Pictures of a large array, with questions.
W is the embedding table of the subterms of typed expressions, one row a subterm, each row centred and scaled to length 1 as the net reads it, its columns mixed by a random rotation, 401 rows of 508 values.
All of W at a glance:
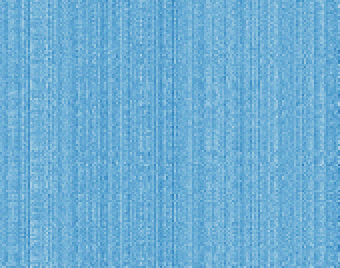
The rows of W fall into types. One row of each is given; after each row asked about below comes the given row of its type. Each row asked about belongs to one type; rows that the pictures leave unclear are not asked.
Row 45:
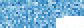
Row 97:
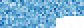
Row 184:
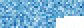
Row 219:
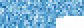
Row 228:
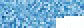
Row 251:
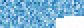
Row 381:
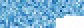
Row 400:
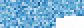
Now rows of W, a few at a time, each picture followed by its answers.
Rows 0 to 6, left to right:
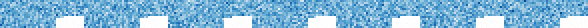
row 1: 219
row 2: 228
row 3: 97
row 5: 184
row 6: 97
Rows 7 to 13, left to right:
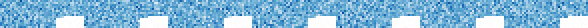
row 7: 219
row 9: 219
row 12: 251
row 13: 184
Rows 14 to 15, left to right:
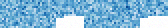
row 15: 97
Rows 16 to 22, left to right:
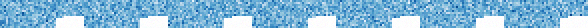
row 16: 97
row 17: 251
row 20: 251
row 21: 184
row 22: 97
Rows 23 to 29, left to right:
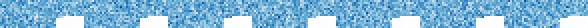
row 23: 219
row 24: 184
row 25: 251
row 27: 251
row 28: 400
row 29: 381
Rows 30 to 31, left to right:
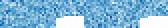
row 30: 97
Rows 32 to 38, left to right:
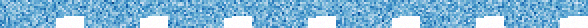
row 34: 97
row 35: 400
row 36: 97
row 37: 184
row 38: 251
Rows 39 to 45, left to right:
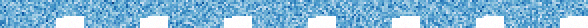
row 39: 97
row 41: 228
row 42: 45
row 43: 184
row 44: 381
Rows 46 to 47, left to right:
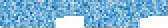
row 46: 251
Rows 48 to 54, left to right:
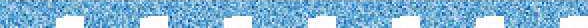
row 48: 381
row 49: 219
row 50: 228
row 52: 381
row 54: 45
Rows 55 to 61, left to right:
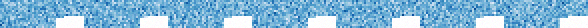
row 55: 97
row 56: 219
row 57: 251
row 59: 97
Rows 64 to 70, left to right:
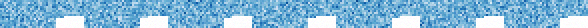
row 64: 184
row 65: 400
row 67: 228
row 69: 97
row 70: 45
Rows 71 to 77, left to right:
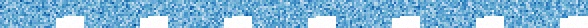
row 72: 400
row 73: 400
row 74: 45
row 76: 400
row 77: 251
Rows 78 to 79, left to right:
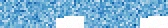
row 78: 251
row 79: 400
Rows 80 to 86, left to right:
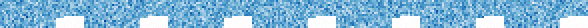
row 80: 45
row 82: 400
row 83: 45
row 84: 381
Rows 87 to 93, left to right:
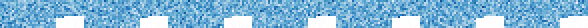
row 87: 228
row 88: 97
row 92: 381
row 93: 251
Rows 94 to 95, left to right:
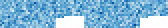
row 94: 251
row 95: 400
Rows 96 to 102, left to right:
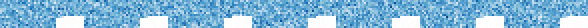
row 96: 219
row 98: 381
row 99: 381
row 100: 45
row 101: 45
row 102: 219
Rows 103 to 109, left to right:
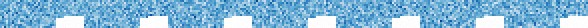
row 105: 45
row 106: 251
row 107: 381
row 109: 381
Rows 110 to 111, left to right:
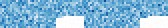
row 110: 219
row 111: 97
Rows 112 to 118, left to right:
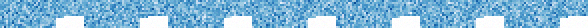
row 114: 219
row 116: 251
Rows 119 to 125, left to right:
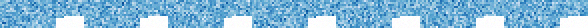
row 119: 184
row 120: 400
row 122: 400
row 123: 45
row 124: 381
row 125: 400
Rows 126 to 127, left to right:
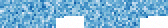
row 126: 219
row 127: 400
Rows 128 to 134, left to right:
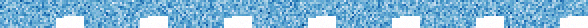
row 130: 219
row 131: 400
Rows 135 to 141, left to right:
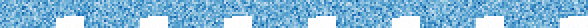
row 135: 400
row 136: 228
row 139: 97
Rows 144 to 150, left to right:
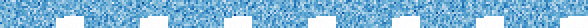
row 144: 400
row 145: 184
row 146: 97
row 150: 219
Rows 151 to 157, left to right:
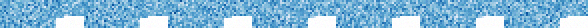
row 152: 228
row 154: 219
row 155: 219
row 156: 219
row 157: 97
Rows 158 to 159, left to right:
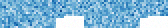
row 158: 381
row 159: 251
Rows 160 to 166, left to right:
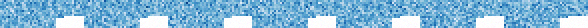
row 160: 251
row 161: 381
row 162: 251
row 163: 184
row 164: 381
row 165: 184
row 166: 228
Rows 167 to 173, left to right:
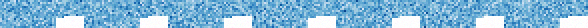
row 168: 381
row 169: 228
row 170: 228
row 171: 97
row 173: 228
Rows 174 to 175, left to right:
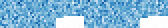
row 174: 251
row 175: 251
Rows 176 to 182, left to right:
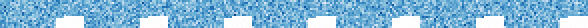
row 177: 184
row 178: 97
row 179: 251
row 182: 251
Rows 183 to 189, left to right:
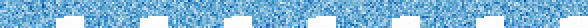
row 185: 381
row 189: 97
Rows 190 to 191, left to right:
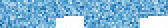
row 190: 97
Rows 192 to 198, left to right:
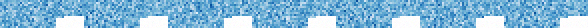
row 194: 251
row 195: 400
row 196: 219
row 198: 400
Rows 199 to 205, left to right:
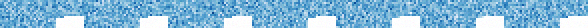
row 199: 184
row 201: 381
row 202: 251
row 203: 251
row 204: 219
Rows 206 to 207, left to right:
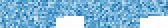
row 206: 400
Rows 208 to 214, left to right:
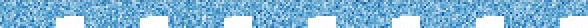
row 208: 400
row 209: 45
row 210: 219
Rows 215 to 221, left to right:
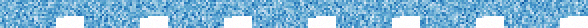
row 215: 400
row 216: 184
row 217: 400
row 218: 45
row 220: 97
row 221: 251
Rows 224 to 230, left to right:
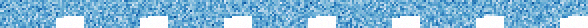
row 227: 184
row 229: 381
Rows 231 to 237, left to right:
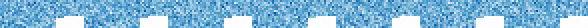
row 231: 228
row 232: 381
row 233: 184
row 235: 381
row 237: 184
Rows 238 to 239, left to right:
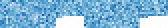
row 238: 97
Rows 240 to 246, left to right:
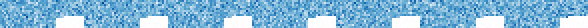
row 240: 45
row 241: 251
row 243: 251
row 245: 97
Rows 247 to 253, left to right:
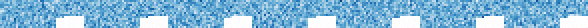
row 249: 381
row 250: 228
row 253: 381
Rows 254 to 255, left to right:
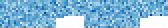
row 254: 381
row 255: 97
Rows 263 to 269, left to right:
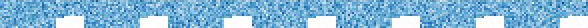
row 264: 228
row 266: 251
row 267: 228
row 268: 228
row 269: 184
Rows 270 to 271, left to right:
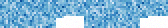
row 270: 381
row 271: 45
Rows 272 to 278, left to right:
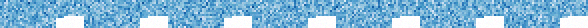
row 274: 400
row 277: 251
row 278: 219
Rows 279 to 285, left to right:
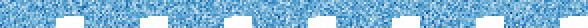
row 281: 219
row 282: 45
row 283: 184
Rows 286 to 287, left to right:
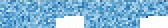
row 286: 184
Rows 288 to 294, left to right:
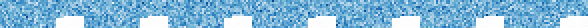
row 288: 45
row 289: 184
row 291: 97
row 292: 97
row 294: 97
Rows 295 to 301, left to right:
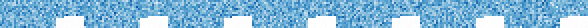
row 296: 251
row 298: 251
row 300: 45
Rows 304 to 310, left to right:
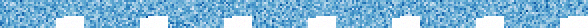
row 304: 97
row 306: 228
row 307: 228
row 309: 97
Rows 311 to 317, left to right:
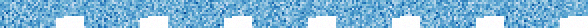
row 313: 400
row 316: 400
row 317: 228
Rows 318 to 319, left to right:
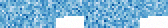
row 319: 228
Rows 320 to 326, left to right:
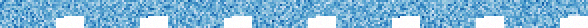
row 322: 381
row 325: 228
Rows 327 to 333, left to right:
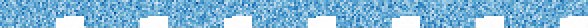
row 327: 251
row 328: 251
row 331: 184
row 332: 228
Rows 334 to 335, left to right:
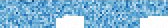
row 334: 381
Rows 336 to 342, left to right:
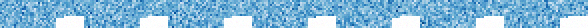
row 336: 45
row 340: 381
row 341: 97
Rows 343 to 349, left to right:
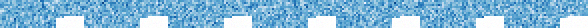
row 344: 251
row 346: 45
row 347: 184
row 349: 219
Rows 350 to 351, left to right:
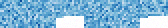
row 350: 219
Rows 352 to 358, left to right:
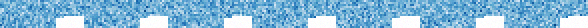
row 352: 219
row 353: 381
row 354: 381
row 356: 45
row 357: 381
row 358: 400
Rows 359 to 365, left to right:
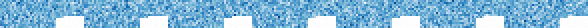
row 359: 251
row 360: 219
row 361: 97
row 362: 45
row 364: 381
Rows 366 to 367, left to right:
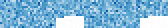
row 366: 400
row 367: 184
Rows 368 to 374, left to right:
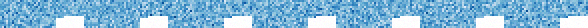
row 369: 251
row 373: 228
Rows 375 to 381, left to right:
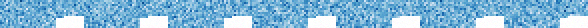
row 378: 184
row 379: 219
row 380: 97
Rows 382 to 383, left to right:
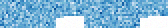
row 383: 400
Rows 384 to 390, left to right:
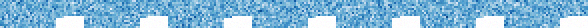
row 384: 251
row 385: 97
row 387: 97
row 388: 45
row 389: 45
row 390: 97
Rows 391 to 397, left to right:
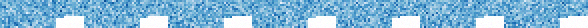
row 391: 381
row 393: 228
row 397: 228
